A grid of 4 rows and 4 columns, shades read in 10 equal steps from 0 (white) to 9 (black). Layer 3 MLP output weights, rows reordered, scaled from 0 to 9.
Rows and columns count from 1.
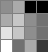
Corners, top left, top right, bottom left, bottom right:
4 9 0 7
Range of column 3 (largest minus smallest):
6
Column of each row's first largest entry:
3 4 4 4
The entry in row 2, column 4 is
5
